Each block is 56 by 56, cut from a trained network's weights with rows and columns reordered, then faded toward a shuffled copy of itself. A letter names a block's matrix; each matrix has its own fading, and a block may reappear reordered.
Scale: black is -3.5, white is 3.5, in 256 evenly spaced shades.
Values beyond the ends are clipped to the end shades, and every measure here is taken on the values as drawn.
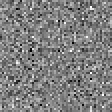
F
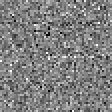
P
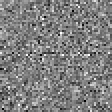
P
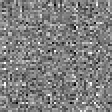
F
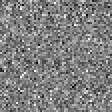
P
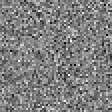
P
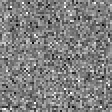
P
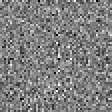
F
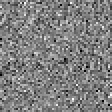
P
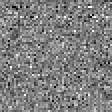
P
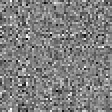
F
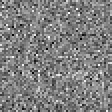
P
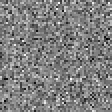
P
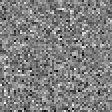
P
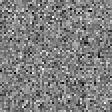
P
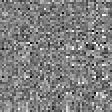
F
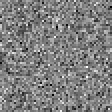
P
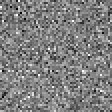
P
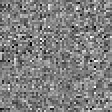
F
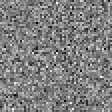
P
